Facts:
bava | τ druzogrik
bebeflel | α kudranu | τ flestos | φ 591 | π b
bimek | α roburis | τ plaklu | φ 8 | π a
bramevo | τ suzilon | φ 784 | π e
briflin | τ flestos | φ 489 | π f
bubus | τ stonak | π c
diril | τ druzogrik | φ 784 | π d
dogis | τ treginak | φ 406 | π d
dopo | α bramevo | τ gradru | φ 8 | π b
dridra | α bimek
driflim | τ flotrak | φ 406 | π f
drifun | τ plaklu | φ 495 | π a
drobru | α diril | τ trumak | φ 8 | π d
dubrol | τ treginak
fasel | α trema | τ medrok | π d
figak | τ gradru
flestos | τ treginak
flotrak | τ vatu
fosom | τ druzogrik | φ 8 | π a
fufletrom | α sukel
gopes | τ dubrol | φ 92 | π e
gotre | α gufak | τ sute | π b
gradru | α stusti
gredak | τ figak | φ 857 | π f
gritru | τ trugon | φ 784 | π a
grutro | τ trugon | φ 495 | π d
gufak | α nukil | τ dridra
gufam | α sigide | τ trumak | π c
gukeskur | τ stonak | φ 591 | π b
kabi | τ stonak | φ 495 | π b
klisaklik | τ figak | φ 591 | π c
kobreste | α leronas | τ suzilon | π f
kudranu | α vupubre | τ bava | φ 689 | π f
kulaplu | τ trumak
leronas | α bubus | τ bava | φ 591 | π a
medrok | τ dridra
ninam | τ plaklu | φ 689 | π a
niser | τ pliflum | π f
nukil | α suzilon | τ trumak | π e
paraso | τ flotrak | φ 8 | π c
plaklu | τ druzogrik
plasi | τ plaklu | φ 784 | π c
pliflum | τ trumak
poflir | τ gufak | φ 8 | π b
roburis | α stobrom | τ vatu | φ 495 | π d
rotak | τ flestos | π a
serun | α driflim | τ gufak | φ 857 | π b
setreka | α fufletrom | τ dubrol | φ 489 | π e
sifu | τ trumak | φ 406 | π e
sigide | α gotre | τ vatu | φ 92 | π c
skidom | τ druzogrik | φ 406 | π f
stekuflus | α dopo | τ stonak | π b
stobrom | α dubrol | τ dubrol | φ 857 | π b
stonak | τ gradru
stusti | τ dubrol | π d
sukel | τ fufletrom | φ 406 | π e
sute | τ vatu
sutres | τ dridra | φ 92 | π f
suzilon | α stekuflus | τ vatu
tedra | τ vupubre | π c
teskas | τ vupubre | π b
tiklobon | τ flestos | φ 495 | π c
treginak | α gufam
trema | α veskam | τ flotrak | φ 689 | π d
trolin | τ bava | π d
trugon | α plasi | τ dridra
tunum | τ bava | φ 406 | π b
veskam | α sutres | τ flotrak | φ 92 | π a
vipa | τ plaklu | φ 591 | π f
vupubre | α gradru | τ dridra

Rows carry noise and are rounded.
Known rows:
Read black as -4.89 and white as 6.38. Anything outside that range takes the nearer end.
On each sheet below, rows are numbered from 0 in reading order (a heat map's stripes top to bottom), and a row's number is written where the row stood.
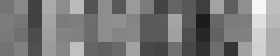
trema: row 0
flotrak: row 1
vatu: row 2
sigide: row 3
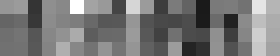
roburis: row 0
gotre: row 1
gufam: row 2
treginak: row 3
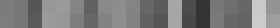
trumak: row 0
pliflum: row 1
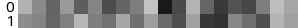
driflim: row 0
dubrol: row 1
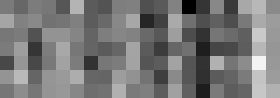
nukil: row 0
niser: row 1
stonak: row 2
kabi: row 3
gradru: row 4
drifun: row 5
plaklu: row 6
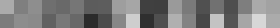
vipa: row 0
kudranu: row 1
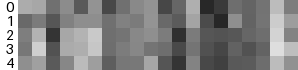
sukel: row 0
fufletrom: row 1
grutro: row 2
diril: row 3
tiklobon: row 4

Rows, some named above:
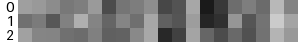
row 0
gopes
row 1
treginak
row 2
niser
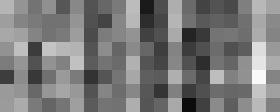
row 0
driflim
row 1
sutres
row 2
gopes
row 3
dogis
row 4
veskam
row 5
vupubre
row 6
rotak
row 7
setreka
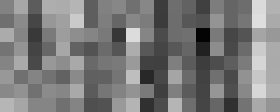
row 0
trolin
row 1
fasel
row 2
stobrom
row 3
bebeflel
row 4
paraso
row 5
kobreste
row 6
leronas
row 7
skidom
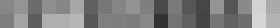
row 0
leronas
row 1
trolin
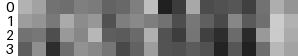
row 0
briflin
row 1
ninam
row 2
sigide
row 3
dopo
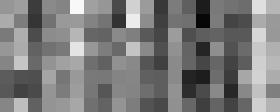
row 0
roburis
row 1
stobrom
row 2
gritru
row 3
bimek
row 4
plasi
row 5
suzilon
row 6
gufak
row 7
plasi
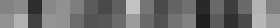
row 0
serun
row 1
tunum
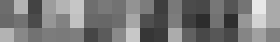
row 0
drobru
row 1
sigide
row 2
gredak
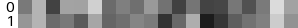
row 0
drobru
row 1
bramevo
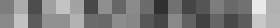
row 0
stusti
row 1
plasi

